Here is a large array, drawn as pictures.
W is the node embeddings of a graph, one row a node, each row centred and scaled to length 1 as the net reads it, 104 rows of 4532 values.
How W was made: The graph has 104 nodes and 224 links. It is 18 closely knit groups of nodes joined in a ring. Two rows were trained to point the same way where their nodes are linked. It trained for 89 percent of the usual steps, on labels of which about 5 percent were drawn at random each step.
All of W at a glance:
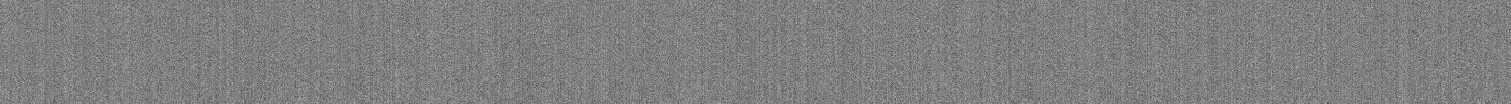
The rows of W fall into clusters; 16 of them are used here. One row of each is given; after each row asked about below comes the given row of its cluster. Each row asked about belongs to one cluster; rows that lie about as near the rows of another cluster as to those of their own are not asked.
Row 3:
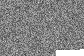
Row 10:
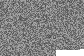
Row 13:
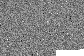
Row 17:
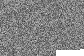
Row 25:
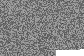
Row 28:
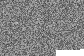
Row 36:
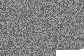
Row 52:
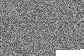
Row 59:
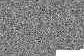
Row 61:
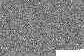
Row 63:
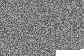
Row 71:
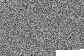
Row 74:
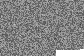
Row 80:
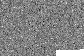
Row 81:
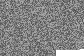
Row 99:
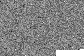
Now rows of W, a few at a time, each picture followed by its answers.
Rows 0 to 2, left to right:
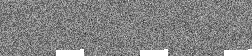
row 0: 17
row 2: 80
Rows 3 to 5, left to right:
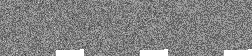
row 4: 17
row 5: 25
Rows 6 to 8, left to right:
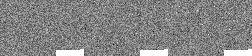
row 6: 63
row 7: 63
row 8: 28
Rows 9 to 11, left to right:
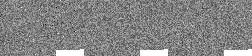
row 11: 3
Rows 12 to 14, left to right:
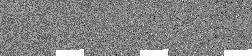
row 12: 25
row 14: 10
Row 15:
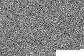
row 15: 99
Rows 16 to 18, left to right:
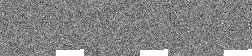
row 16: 52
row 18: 28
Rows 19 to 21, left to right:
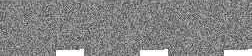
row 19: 36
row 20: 3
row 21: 36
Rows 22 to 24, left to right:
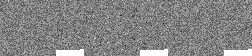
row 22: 99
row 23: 59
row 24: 28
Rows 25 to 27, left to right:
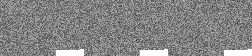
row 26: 59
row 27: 71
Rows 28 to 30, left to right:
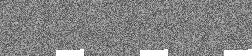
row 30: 3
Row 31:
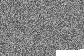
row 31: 80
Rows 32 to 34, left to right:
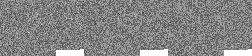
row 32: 17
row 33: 74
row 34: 25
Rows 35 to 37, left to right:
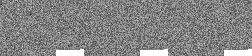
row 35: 99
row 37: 10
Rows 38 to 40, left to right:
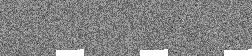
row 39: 3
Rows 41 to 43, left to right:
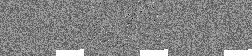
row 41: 13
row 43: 3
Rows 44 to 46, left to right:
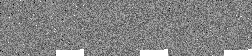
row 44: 10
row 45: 63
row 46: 74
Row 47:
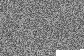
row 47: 99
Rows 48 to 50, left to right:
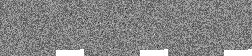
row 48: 10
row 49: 71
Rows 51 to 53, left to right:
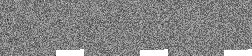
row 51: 71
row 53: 61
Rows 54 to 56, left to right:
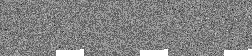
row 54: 17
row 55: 13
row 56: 99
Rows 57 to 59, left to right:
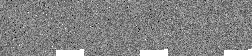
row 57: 61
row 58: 10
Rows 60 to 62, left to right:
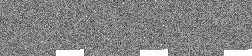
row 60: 52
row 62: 13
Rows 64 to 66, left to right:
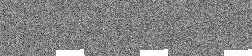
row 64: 59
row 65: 99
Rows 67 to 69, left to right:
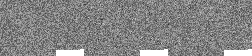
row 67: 61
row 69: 81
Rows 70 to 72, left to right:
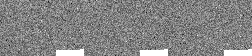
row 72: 63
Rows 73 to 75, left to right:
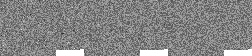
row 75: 63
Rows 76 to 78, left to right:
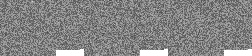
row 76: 13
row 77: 59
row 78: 61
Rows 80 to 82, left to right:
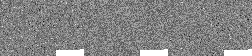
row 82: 63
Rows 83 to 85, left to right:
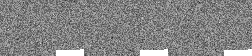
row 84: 63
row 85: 71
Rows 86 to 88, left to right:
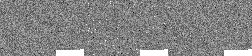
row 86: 74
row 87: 13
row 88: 71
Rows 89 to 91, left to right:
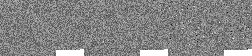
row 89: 71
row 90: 36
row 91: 74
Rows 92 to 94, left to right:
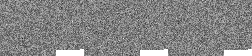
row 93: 17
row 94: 74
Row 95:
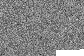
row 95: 80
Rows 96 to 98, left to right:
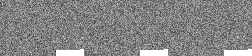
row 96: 81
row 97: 71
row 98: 99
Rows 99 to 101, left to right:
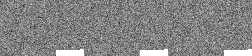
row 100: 59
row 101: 81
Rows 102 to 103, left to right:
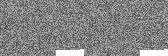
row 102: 25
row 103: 28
